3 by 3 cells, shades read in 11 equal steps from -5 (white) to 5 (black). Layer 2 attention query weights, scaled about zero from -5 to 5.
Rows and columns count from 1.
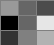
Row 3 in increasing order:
-2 0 3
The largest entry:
5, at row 2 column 1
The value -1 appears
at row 1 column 1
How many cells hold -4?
1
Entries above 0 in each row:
2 2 1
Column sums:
7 2 -4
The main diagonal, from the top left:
-1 1 -2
